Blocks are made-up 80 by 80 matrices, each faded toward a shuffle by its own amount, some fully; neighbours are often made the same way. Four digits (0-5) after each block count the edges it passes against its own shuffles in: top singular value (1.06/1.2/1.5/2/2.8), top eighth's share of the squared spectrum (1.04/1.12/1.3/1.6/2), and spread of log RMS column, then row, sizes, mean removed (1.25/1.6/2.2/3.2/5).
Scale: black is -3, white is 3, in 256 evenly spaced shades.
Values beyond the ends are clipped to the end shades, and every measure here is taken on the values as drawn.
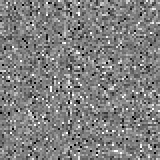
3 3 2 1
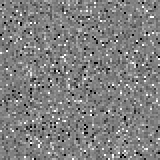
0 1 1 0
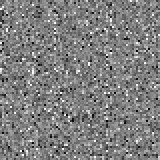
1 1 2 0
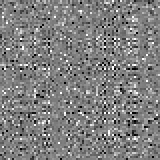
5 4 3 2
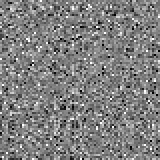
4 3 1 1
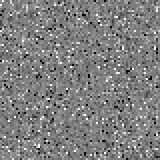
1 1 1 0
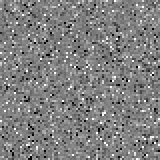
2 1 0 0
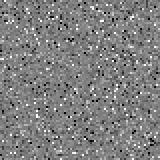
1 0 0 0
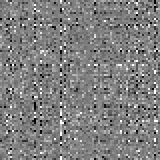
4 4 3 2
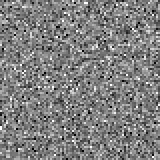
0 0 0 0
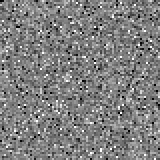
0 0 0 0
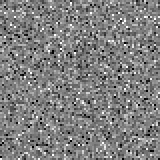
0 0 0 0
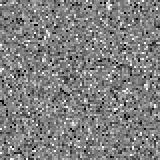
0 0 0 0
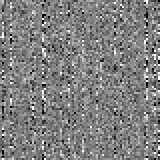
2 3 4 0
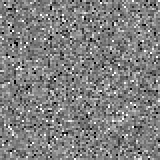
0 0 0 0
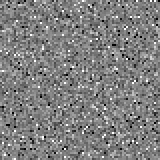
1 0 0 0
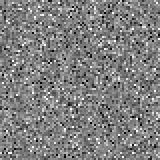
0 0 0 0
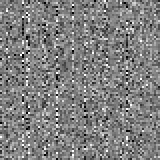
2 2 4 0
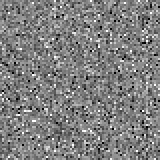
1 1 2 0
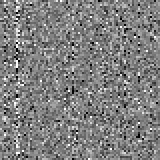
2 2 3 0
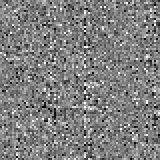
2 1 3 0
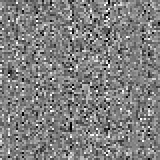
1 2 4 0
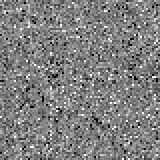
0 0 1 0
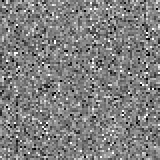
0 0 2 0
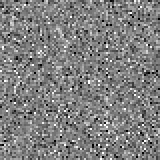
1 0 1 0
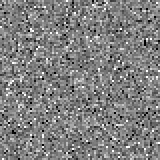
1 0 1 0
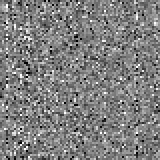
1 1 3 0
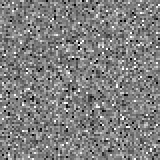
0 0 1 0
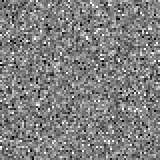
0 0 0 0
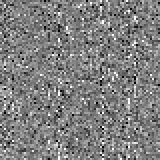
1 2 3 0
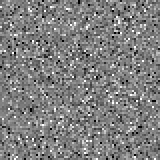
0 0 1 0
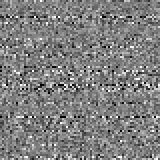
2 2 0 4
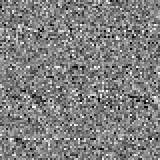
1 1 0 3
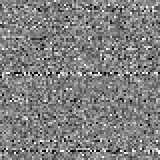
2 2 0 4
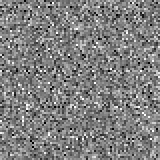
0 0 0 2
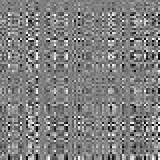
5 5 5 4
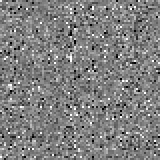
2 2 2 2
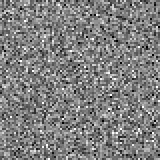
1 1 0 0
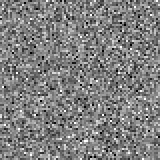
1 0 0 0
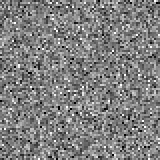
2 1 0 0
